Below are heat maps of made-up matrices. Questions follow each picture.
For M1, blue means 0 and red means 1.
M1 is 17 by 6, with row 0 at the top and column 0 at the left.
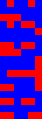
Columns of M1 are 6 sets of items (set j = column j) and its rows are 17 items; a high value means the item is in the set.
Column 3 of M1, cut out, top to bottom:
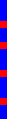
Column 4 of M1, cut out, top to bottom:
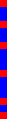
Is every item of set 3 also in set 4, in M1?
yes
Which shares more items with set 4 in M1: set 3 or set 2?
set 3
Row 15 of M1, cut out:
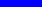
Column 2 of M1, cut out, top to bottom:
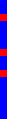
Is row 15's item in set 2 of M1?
no
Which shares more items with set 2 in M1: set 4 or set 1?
set 1
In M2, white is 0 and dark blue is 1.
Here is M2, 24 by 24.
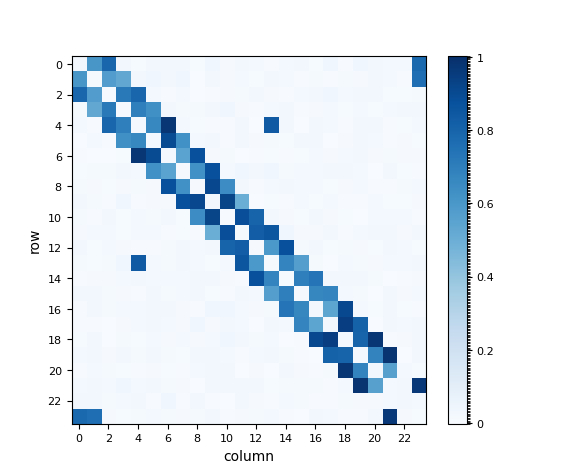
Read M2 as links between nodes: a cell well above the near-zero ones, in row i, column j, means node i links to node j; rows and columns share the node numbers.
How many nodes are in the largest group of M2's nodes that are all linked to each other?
3
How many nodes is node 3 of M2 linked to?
4
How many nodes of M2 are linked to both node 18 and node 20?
1
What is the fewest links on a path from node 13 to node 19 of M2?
3
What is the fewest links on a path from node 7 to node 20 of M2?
6
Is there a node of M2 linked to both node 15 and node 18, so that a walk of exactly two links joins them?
yes
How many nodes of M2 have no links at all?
1
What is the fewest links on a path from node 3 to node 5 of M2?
1
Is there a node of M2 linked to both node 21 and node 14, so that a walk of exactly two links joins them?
no
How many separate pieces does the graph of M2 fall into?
2
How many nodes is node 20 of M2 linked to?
3
